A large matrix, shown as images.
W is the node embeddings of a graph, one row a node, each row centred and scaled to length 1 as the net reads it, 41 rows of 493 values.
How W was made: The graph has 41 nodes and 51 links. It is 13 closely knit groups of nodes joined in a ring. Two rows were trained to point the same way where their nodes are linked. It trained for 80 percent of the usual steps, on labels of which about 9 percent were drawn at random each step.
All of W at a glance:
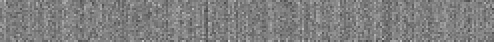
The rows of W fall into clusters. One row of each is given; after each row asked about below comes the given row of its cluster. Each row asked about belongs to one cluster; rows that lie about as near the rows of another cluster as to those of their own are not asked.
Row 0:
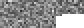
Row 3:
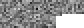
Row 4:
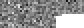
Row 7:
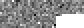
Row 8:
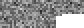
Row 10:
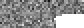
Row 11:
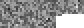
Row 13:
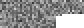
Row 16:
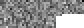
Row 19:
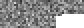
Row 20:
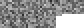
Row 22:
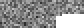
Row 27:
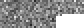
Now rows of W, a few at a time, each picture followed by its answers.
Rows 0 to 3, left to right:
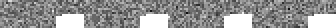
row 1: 20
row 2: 7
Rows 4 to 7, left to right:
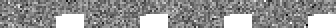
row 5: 7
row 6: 4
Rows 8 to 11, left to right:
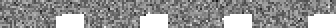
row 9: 16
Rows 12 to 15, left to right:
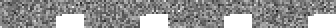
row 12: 27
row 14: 19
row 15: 4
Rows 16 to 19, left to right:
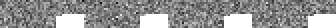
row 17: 19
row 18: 8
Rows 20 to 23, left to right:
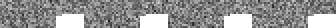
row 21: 11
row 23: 0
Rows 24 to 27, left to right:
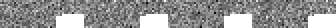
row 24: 22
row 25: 10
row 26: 11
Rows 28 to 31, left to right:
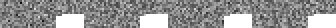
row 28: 3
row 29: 7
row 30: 22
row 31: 20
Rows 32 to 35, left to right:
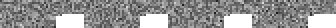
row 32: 8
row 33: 13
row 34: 16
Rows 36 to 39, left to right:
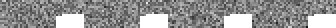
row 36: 13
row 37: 0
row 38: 11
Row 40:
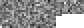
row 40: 3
